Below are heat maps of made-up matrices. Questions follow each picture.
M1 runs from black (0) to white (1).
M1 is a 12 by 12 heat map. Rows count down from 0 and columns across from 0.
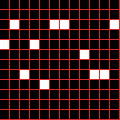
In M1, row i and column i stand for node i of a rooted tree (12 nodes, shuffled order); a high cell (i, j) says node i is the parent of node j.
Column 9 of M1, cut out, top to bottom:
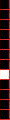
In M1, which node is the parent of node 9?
7
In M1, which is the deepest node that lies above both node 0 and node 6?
2
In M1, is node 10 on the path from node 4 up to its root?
no
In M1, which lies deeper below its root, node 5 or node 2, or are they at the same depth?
node 5
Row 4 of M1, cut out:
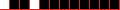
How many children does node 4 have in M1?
2
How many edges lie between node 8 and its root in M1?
3
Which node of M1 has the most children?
2
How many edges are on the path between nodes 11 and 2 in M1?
1
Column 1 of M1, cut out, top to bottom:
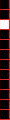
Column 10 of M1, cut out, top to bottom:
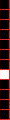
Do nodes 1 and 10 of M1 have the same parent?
no
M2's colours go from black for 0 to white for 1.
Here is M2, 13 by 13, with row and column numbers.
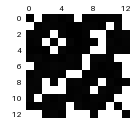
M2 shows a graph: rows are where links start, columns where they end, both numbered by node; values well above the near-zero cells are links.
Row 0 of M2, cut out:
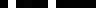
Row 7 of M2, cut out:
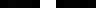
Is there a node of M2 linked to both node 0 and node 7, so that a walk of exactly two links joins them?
yes
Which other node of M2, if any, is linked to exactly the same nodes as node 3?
node 8
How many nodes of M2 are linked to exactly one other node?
0
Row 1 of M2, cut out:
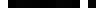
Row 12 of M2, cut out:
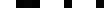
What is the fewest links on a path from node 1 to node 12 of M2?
1
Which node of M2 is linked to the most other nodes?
node 12
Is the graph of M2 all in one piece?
yes
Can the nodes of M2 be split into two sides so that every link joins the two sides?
no
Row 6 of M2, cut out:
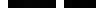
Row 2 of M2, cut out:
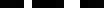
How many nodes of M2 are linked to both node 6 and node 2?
0
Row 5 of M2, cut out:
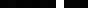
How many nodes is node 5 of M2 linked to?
3
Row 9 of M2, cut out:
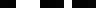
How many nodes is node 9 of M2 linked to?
5
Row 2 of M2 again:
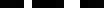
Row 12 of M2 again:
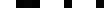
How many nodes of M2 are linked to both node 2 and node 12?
1
